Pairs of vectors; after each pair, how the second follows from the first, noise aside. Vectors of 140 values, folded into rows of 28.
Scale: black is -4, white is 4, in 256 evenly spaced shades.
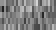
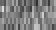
negated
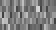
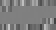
partly zeroed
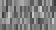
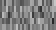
negated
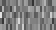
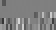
partly zeroed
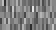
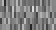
copied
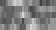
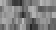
negated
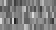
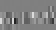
partly zeroed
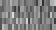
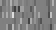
partly zeroed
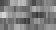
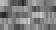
negated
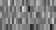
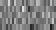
copied
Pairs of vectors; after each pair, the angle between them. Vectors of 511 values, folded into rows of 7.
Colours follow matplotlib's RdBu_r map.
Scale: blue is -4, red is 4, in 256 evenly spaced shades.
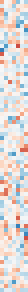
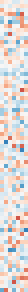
orthogonal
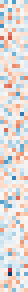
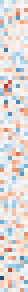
partly aligned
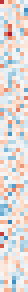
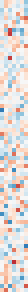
partly aligned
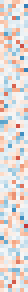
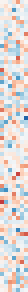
partly aligned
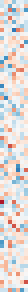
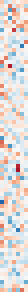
nearly opposite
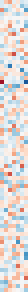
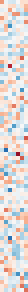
partly opposed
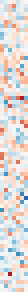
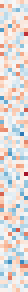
partly aligned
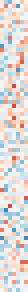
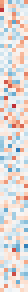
partly aligned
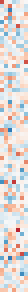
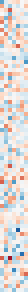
nearly opposite
